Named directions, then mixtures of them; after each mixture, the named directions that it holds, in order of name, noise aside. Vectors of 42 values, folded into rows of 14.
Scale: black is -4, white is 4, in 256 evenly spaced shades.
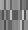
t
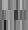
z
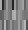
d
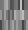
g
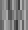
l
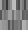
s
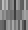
d, s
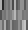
d, s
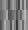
l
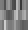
s, z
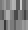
s, z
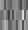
l, t, z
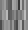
l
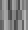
l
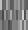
d, t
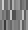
d, t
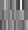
g, s, z
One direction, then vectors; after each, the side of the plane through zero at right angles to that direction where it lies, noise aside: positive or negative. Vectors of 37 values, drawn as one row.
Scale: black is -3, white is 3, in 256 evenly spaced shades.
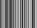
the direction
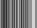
negative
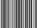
negative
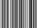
negative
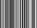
positive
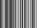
positive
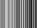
negative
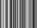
positive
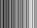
positive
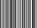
positive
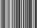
negative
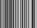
positive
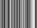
negative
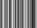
positive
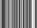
negative
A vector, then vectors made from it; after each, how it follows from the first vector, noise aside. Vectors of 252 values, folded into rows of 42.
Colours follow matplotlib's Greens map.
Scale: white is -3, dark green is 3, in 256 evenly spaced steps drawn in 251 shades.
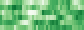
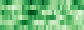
negated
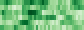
negated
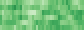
shrunk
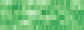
shrunk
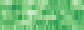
shrunk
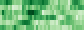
negated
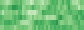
shrunk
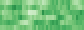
shrunk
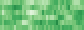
shrunk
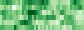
negated
